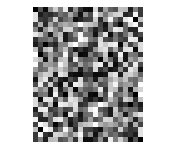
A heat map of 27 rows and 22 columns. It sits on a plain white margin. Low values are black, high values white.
No regular stripes run through it. No overall slope runs across the table. It looks the same turned upside down. No single row or column stands out from its neighbours. No seam splits the table. The texture is fine-grained noise.
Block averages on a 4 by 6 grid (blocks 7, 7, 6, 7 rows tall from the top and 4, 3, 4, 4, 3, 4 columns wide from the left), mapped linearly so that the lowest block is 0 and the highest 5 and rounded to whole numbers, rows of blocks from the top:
1 3 3 2 3 3
4 5 0 2 2 4
3 1 3 1 5 3
3 3 2 3 3 1
